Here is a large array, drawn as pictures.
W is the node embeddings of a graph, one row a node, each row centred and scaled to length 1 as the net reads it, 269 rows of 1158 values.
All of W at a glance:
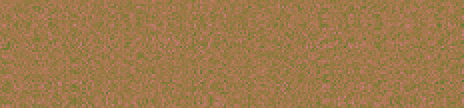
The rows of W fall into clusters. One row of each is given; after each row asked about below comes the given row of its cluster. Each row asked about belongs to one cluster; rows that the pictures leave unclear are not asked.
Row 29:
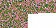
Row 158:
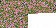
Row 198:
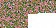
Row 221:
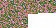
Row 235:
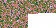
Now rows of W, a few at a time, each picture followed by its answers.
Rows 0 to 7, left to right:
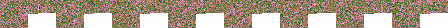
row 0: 221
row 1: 235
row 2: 29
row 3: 158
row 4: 235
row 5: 158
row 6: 221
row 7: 29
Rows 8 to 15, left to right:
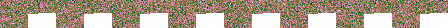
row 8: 198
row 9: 235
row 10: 29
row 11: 221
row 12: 29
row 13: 221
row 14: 198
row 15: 235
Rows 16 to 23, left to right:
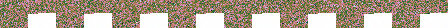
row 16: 29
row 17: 235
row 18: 29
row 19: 235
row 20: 198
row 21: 235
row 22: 221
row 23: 221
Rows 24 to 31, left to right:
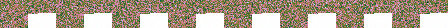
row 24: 235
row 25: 221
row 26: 221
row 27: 235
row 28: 198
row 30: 198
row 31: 221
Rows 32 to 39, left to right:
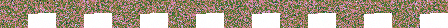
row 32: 198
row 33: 29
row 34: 198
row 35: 221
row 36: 29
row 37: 158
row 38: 158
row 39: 29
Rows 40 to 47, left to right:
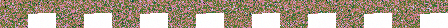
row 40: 198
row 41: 158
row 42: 29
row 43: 158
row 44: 29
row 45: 158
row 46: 158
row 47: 221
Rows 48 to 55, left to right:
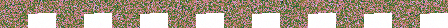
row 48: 198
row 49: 221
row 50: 198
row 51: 29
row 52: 158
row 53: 29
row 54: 221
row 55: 158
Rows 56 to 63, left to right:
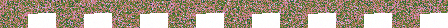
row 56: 221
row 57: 29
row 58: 198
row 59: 221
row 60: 221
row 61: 221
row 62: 221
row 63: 221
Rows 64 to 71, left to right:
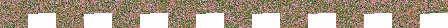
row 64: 198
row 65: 29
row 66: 221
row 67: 221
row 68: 198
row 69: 235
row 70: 29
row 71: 158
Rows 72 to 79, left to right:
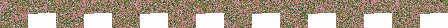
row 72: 221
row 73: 29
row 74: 29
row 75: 235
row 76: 158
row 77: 198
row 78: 29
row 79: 221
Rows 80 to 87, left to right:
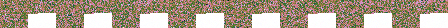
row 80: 198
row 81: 158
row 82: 29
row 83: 198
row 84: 198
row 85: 235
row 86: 158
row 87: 29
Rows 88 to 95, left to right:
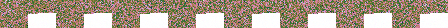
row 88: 235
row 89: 158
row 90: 221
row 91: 29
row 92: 158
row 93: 29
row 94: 235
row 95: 29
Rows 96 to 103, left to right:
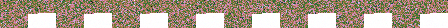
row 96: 235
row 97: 235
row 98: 235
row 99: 235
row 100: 221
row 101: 235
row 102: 235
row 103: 198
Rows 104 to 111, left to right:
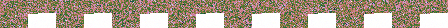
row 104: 221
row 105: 221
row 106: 29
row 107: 221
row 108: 158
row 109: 221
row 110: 158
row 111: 158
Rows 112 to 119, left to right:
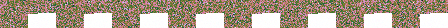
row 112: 221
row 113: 29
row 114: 158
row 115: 29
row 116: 29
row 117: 221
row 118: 29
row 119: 29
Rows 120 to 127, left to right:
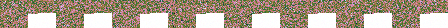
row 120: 235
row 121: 158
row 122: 235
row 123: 221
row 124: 158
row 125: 198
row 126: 235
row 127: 29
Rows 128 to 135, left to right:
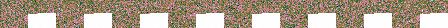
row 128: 235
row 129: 235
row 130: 158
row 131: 221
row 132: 198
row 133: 198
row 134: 29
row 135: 235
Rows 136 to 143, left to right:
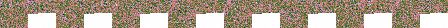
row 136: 29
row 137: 198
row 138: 221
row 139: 221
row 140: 221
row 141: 198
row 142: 29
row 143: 221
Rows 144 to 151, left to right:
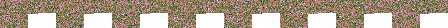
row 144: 198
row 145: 158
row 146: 158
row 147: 198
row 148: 198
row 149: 29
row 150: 158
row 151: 235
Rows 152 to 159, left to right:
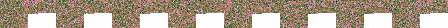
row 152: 29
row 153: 235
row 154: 29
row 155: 235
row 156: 221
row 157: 158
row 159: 29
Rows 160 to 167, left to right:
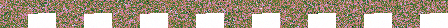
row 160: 221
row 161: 235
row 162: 235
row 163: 198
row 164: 221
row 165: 198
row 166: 158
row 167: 198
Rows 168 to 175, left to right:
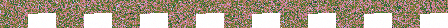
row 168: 221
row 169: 29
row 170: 158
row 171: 235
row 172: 221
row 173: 221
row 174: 158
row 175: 198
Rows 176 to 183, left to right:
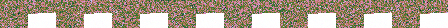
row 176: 158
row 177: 29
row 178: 198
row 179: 158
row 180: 158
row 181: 29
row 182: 158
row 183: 158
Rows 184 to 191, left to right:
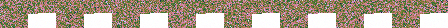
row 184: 198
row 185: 198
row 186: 221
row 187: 235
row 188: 221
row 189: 235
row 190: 235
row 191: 221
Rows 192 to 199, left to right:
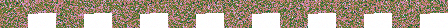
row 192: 29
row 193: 221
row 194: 198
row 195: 198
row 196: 235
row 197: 29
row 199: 158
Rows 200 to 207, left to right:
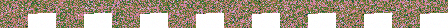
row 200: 235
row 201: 221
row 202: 221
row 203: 235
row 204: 235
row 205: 158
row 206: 158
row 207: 158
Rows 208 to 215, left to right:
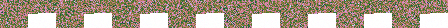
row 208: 221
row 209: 221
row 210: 29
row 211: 29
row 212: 158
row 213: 29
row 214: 235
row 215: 158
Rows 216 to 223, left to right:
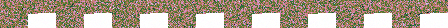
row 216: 198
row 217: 29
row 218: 29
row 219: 158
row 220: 158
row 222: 158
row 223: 158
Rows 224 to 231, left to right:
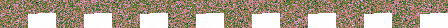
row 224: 235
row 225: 29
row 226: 235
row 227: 158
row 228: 29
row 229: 235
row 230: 235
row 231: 221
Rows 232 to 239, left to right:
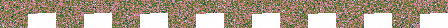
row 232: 158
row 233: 221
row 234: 221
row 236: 221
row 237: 198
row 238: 235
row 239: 29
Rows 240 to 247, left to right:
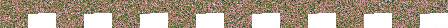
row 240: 198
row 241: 235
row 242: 158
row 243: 198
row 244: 235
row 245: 198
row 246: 29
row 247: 158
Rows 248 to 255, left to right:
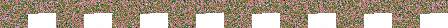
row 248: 198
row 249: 29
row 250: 158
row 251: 158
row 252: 29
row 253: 198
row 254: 29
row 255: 198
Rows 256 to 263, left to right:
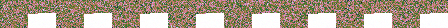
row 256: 158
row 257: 158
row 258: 198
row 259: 158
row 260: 29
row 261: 198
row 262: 198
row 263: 198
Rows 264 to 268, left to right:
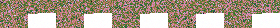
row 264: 235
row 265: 235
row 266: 198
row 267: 235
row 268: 221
